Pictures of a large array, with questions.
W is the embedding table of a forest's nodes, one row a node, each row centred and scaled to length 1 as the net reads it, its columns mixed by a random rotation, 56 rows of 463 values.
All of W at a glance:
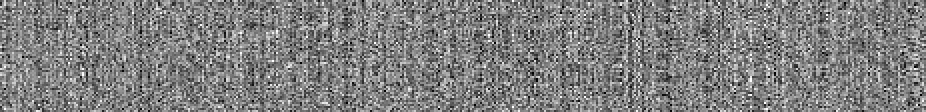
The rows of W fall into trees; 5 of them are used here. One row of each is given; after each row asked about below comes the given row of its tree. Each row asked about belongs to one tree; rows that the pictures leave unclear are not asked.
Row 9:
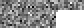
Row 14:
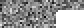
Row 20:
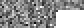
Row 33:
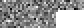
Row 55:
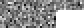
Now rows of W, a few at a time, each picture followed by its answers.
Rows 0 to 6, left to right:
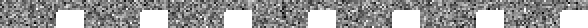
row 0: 20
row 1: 33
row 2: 33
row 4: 9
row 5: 55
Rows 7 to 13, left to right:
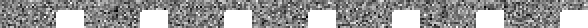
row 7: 9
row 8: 20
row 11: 14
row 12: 9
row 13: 33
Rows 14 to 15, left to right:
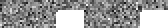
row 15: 20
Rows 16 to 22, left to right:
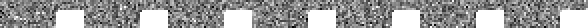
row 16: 20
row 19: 55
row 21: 9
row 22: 55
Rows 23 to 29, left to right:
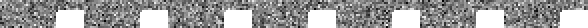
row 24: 9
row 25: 55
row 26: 20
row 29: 20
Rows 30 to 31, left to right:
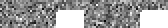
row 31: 9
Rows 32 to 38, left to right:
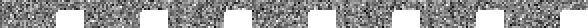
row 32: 33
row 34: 20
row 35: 33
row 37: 20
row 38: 55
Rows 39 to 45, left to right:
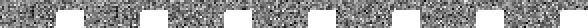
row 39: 20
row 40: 20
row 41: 33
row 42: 33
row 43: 20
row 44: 14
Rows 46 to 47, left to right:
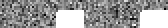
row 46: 9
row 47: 20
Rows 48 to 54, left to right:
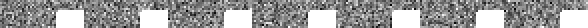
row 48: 9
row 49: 55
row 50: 33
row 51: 9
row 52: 55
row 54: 33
